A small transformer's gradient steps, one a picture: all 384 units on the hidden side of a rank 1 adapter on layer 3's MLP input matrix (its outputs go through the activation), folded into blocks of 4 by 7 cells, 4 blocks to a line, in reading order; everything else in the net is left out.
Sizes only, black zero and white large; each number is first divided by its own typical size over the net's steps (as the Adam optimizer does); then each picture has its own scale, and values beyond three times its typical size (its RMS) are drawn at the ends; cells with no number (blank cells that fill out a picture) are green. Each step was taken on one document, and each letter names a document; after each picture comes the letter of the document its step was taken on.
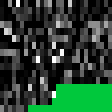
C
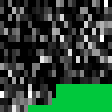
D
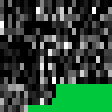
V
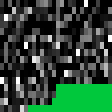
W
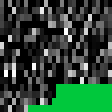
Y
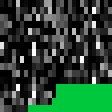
C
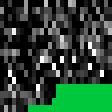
D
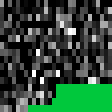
Y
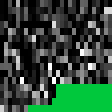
V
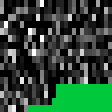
V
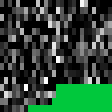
W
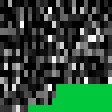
W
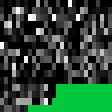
Y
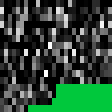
Y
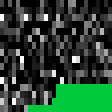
C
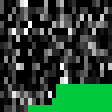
Y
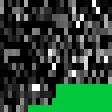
D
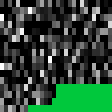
W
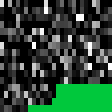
D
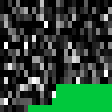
V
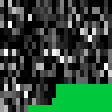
C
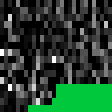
C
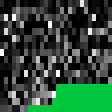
W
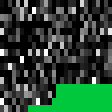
C
